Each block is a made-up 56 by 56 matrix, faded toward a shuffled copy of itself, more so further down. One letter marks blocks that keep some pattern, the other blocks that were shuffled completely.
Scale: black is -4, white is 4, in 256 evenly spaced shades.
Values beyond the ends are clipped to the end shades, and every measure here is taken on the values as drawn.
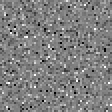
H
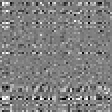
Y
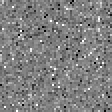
H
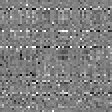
Y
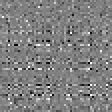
Y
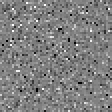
H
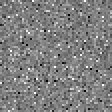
H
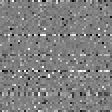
Y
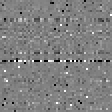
Y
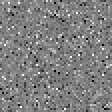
H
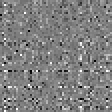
Y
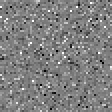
H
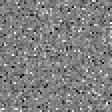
H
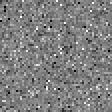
H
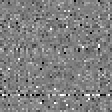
Y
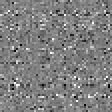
Y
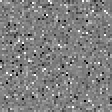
H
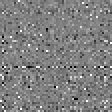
Y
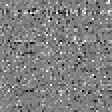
Y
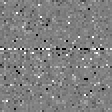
Y
